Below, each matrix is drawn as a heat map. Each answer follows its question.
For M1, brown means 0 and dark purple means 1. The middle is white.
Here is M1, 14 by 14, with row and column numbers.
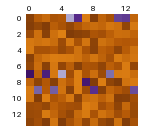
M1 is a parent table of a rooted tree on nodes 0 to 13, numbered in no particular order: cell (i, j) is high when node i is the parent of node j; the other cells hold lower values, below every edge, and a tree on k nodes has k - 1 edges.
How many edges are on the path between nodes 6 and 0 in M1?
1
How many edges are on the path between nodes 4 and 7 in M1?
1
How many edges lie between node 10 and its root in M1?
3
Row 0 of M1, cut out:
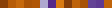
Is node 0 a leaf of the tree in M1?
no
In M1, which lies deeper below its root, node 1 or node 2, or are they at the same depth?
node 2
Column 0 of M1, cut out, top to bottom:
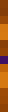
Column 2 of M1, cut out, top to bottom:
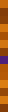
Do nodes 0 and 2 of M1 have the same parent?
yes
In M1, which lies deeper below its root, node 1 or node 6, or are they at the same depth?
node 6
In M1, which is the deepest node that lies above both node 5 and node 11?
0
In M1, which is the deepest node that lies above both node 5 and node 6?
0
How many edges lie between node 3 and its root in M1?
1
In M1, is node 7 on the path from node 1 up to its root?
no
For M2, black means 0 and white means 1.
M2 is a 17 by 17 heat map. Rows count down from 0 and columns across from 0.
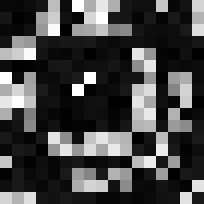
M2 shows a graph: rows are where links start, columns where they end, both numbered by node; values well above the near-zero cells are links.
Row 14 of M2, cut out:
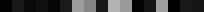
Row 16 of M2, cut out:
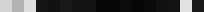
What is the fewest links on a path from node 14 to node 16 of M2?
3
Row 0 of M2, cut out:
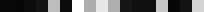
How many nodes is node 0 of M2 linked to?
7
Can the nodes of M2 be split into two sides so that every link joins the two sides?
no
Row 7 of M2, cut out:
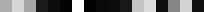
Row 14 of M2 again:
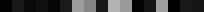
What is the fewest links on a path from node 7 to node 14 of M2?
1
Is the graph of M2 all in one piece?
yes
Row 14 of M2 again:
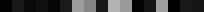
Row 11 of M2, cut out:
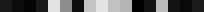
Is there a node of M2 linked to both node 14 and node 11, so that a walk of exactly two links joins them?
yes
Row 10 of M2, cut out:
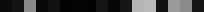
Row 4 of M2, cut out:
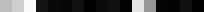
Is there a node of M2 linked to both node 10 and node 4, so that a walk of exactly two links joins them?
yes
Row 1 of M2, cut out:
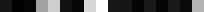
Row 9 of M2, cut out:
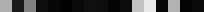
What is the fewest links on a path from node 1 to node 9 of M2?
3
